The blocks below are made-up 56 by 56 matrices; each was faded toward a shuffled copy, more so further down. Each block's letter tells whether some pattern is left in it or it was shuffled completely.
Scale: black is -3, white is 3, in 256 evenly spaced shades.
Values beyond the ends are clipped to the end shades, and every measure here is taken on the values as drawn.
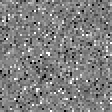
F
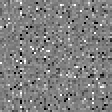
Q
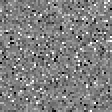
F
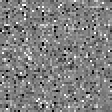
Q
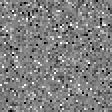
F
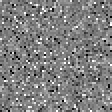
F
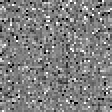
Q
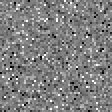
F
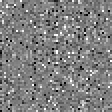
Q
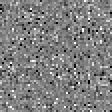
Q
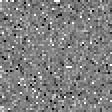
F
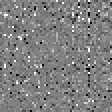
Q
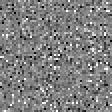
Q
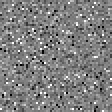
F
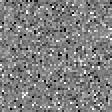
F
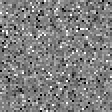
F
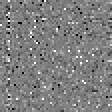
Q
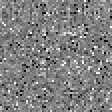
Q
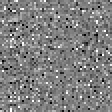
Q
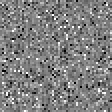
Q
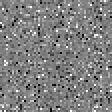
Q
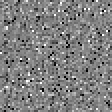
Q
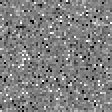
F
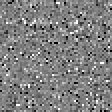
Q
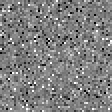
F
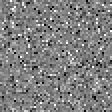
F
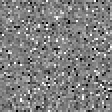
Q
